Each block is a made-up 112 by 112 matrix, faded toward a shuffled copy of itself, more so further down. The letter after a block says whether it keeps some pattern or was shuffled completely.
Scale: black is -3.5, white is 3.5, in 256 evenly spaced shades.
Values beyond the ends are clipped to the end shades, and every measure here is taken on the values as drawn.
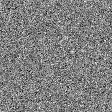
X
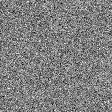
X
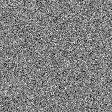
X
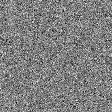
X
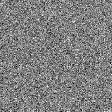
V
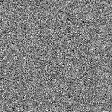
V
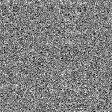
V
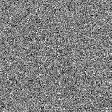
V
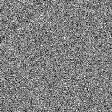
V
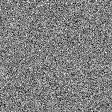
X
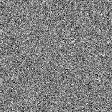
V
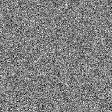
V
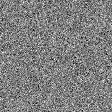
V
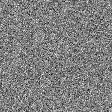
X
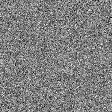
X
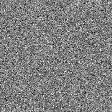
V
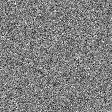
X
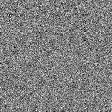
V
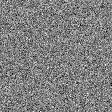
X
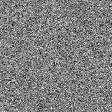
V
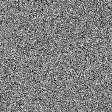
V
